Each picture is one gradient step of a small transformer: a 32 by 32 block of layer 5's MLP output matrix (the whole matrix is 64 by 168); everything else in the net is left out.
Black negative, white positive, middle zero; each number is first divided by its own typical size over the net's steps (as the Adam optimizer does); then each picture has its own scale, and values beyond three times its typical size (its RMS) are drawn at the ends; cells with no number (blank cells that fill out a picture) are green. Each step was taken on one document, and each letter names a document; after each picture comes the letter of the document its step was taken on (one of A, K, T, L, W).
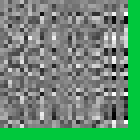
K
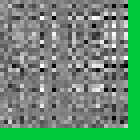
K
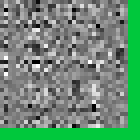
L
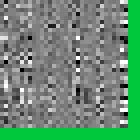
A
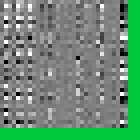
A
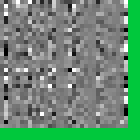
A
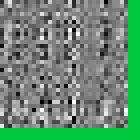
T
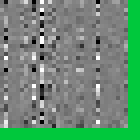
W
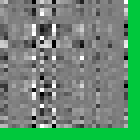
W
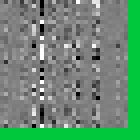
W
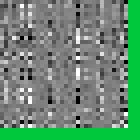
A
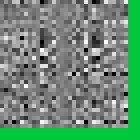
K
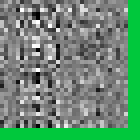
L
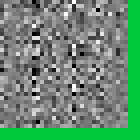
L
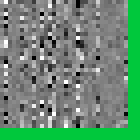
W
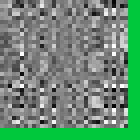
K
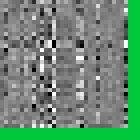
W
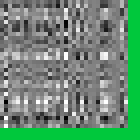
T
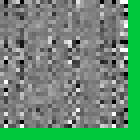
A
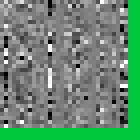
A
